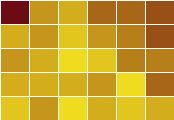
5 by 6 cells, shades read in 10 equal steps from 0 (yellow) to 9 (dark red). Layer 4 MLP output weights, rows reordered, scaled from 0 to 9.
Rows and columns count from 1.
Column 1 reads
9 2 3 2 1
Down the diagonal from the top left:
9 3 0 3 1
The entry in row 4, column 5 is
0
